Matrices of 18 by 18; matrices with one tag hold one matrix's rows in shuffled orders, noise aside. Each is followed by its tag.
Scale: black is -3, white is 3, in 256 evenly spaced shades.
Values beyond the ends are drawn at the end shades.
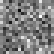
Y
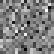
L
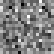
Y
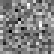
Y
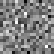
L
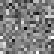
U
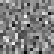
L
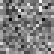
Y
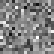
U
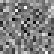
L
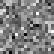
U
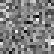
U
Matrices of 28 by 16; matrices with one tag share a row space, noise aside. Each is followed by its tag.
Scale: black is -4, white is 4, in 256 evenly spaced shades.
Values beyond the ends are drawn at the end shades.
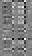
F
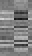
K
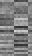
K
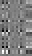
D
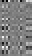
D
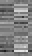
K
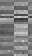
K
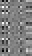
D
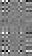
D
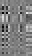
D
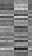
K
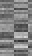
K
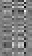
F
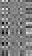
D
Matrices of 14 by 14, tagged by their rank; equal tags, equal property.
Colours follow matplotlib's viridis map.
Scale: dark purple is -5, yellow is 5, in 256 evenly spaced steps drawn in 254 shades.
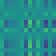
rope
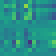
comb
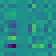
comb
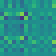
comb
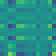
rope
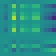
rope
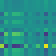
rope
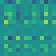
comb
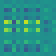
rope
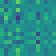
comb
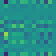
comb
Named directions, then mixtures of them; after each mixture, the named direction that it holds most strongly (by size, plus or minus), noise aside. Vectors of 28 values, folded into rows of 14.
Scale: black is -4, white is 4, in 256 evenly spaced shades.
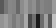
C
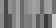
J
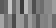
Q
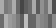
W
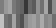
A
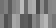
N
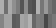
N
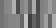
C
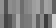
J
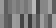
N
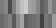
A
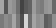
W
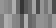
W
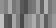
A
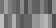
A
